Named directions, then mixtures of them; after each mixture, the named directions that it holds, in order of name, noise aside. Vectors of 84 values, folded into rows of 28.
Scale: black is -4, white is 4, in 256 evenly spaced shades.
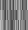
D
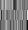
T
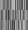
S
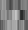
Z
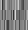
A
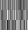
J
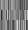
J, S, T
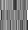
T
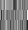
T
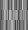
D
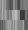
Z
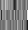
T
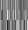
J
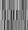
A, D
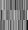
S, T, Z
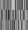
S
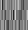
A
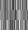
A, D
